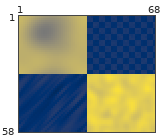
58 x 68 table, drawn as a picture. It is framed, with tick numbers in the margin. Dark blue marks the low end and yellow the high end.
The table splits into 2 rows of 2 panels. Panel 1,1: high, smooth. Panel 1,2: very low, checkered, faint in contrast. Panel 2,1: very low, slanting up to the right, faint in contrast. Panel 2,2: very high, blotchy, faint in contrast.
